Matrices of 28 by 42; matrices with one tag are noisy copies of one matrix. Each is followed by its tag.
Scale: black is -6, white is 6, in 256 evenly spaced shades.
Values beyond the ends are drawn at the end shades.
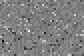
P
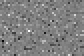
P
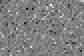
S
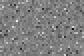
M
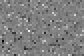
P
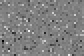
P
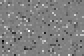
P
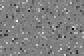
M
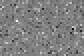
M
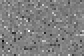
P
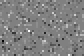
P
